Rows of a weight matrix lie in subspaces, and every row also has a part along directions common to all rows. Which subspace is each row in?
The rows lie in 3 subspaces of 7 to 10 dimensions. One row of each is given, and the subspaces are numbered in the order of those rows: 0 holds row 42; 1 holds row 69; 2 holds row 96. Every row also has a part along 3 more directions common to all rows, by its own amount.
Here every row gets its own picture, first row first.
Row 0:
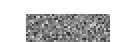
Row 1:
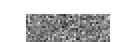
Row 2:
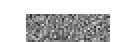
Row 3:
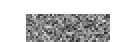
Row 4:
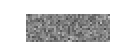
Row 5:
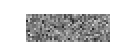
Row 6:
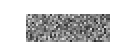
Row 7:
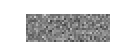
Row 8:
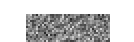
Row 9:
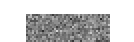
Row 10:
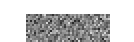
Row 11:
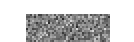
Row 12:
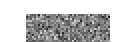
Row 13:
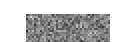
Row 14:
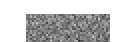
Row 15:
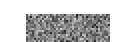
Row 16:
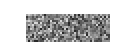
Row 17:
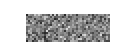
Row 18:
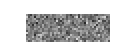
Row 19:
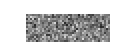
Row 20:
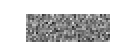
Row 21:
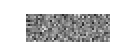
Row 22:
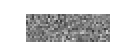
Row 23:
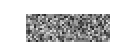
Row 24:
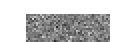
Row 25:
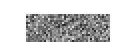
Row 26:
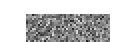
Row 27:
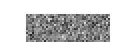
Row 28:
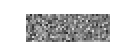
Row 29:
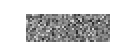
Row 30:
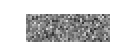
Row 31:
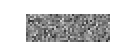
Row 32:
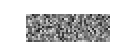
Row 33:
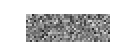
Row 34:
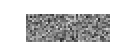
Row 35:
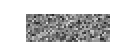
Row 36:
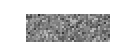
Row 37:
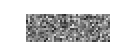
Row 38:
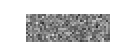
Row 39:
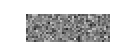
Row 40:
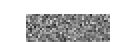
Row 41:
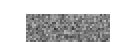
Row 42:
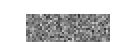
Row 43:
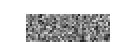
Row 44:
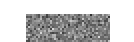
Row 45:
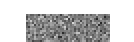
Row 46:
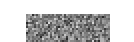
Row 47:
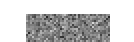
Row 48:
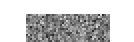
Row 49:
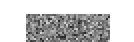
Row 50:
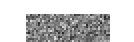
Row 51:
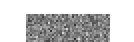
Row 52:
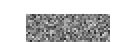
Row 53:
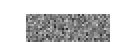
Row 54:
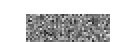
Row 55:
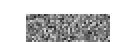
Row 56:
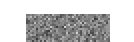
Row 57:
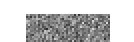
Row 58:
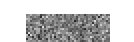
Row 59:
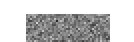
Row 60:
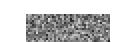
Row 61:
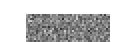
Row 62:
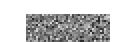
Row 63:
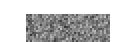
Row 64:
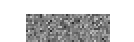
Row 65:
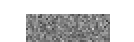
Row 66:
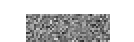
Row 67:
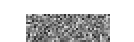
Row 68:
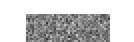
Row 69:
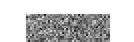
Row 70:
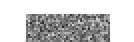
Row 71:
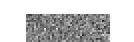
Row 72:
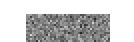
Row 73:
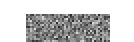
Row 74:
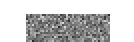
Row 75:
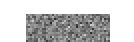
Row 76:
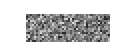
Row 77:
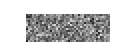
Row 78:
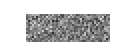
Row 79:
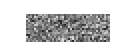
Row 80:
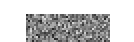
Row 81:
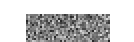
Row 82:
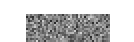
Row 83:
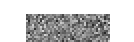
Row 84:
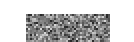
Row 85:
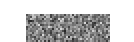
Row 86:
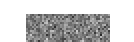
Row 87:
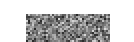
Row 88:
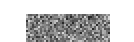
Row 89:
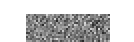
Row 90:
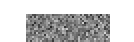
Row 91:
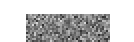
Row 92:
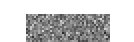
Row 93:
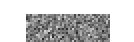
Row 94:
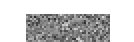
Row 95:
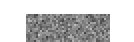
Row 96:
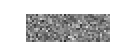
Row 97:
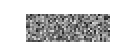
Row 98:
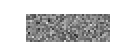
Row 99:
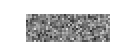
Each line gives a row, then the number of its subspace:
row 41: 0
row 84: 2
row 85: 0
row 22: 0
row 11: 1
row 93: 1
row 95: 2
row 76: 2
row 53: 1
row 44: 2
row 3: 2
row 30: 1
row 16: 1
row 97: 2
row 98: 2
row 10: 0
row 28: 0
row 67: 2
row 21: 1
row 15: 0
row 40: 2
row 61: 0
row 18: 0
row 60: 0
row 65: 1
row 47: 0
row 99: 1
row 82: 0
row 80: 2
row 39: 1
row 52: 2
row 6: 2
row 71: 2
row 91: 0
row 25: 0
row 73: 2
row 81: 0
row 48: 1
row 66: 2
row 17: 2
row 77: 2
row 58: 1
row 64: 0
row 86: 2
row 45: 2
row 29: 1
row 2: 2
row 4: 0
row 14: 0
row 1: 0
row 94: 0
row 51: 1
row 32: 1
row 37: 0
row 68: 0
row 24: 0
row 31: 0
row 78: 1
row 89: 2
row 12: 1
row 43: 1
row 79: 0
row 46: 1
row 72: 0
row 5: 1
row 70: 1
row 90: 1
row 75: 2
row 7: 0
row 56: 1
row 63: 0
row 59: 2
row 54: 1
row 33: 2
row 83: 1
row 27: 0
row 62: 2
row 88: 0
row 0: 2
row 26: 1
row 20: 0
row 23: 1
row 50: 0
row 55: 0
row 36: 1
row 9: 0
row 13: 0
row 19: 0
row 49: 0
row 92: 1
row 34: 0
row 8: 0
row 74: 2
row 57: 1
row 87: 2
